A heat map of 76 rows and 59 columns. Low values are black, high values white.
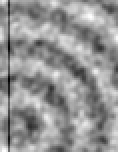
The field is mottled with small blotches. Column 5 differs from the columns beside it. There is no overall slope. Rings spread out from the bottom left. The halves do not mirror each other.
